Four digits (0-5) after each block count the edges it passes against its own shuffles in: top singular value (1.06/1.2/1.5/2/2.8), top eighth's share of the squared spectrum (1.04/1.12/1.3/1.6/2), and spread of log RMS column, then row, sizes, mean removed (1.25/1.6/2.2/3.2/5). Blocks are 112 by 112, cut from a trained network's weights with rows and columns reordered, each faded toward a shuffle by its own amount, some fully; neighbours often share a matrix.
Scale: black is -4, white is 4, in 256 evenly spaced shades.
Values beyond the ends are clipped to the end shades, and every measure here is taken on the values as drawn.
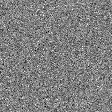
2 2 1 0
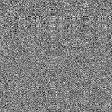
4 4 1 3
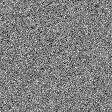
0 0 0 0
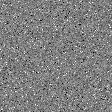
0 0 0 0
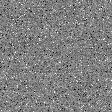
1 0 0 0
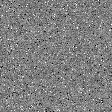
0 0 0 0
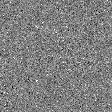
1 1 0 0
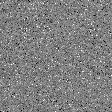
0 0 0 0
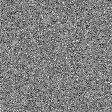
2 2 0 0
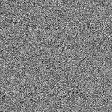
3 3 0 1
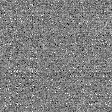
2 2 1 0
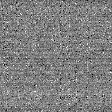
3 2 2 0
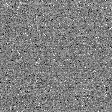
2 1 0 0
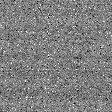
2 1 0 0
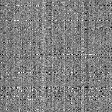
4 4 1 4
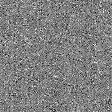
1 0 0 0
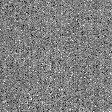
2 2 0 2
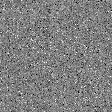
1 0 0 0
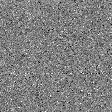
2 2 0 0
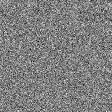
2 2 0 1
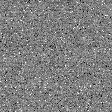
1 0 0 0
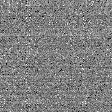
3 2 2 0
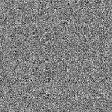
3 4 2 2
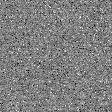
1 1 0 0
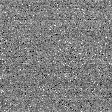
2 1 1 0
